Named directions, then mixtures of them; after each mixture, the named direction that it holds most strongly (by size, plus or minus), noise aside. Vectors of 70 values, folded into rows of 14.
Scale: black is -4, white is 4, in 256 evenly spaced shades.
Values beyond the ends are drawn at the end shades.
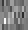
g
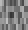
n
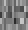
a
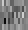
g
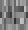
a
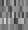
g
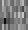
g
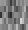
a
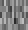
a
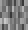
n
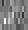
g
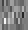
g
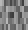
n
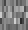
a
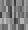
a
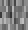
a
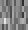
g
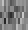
g
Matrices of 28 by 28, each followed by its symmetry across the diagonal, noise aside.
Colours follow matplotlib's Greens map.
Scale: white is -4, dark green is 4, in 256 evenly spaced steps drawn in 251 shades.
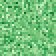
antisymmetric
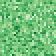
antisymmetric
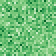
symmetric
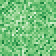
symmetric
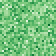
neither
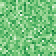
neither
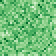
symmetric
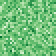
neither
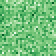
antisymmetric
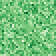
antisymmetric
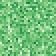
neither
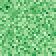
symmetric
